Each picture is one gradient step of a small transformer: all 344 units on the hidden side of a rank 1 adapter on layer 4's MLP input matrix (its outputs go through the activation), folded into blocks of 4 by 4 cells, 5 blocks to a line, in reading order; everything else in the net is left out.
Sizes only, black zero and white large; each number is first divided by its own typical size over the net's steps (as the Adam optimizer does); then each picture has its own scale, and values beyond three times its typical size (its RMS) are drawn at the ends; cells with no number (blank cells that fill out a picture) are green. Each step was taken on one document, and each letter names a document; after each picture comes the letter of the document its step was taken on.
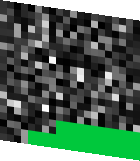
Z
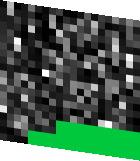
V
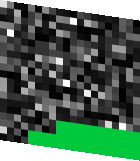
V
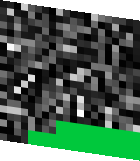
Z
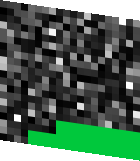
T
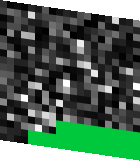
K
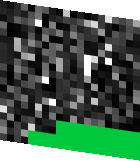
V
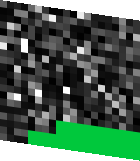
K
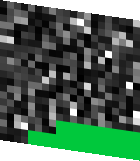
T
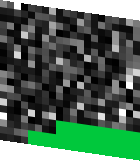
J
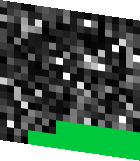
V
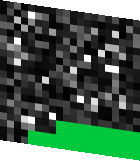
V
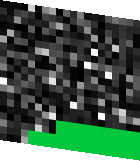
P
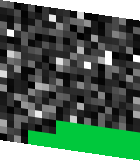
T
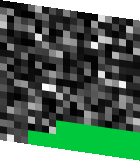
Z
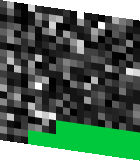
K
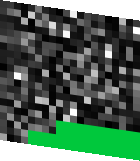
K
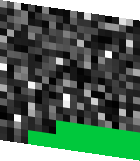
T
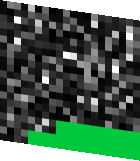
V
